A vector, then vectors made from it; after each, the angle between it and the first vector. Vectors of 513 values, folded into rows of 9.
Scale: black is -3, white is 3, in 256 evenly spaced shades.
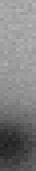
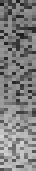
partly opposed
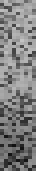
partly aligned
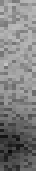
nearly parallel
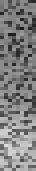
partly opposed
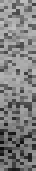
partly aligned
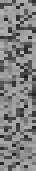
orthogonal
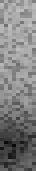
nearly parallel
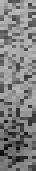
partly aligned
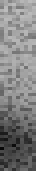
nearly parallel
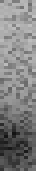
nearly parallel
